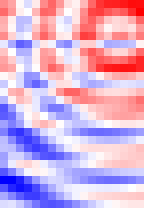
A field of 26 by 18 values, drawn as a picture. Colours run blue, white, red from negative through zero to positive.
The bottom left is the ninth with the lowest average. The top right is the ninth with the highest average. Rings spread out from the top right. There is an overall slope up to the top right.
